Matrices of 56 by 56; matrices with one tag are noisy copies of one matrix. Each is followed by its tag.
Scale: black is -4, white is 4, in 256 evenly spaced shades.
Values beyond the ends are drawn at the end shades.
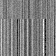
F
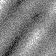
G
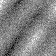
G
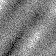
G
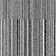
F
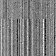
F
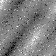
G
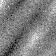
G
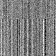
F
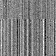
F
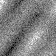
G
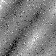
G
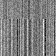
F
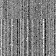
F
